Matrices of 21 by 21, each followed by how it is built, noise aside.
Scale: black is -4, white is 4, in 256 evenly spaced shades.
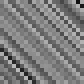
Toeplitz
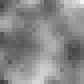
smooth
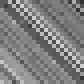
Toeplitz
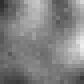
smooth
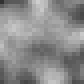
smooth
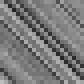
Toeplitz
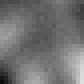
smooth
